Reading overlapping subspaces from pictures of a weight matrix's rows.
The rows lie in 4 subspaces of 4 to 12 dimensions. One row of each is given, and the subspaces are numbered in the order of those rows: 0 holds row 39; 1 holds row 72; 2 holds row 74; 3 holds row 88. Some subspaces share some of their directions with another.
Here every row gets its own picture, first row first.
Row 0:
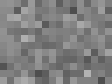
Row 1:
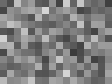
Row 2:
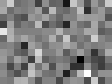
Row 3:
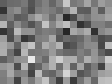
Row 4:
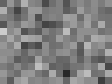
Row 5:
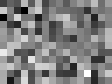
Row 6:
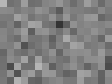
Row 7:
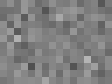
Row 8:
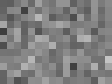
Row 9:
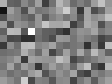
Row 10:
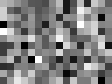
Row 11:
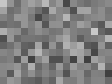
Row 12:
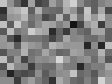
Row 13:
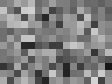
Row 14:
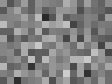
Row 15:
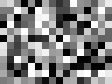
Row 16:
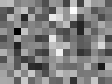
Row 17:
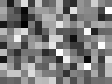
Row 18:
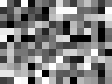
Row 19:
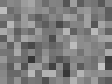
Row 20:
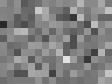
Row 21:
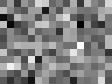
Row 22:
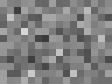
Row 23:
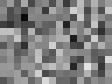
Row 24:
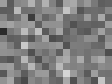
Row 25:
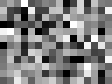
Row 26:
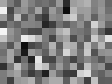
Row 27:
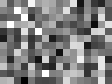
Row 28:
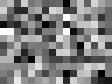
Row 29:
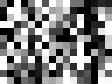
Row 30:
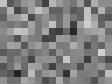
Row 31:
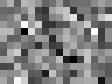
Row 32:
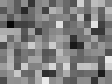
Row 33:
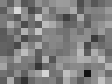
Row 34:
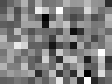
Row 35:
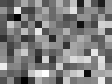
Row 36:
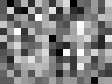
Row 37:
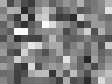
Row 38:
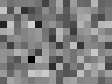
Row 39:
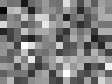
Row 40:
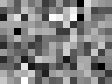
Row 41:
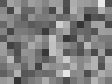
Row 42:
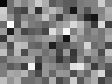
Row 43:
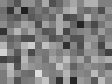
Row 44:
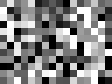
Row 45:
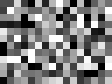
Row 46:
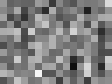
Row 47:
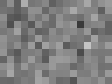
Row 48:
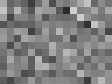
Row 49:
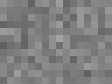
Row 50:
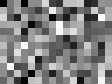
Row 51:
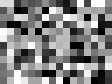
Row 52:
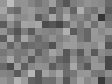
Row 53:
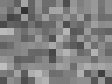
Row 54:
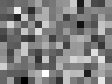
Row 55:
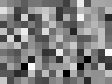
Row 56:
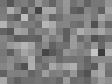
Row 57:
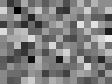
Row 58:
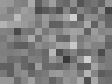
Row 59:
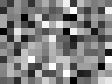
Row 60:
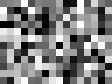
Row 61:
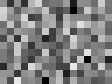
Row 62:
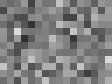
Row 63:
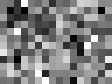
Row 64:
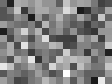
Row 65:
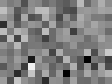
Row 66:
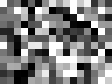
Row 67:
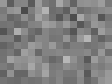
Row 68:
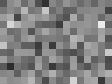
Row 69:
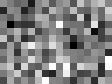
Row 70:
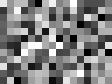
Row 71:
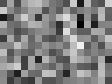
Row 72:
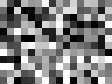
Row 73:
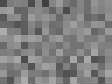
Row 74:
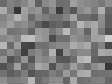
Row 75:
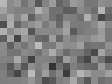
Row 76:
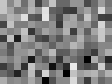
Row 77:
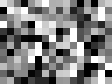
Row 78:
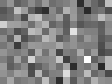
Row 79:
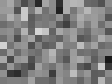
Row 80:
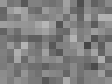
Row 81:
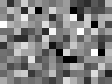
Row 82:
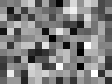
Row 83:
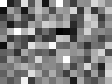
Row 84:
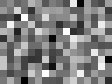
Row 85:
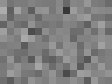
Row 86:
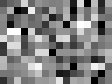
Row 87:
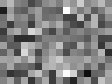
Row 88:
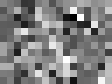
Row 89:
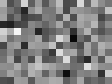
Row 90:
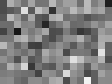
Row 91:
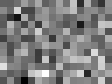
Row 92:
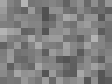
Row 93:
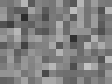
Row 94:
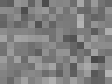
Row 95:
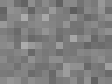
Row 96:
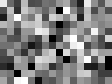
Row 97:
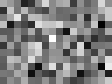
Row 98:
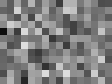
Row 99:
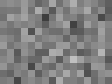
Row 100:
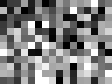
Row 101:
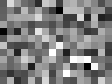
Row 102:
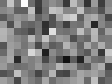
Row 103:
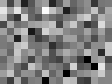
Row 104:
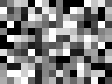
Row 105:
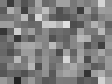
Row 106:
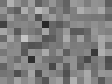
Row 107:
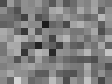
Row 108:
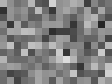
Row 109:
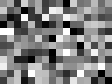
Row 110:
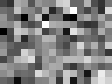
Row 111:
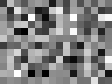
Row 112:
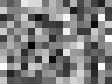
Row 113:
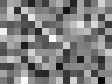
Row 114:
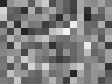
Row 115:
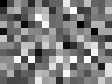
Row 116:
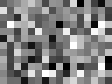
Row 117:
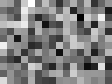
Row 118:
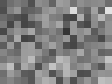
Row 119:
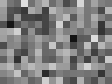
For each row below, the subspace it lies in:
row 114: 2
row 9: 2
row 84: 0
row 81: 3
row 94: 1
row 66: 2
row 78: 3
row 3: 1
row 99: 3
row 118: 3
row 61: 3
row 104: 2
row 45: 1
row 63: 1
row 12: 2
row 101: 2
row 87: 2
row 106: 3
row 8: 2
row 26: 2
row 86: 2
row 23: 3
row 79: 2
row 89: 2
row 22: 2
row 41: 2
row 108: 2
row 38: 1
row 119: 1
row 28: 0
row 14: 3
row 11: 1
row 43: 1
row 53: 0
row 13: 0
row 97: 1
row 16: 2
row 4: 1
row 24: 1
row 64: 1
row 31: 2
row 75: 3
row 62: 1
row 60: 0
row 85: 2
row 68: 1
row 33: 1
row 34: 3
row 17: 2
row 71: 1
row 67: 2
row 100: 1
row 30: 2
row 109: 0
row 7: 2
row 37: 3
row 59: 0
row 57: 2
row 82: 1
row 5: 1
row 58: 3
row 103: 2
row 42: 2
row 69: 0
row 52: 2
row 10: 1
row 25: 3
